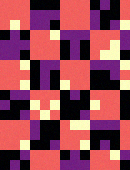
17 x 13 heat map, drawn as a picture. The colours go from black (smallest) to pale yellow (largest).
There is no seam. A checkerboard runs through the table. The halves do not mirror each other. No overall slope runs across the table.
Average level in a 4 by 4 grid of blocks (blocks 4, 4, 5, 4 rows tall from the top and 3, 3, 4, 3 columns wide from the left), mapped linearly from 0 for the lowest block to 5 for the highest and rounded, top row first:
5 0 4 1
4 2 1 5
1 4 2 2
2 1 2 2
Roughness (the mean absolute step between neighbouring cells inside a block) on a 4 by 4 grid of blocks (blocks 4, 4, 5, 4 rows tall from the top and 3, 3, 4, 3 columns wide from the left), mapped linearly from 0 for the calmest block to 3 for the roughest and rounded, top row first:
1102 | 0013 | 2232 | 1022
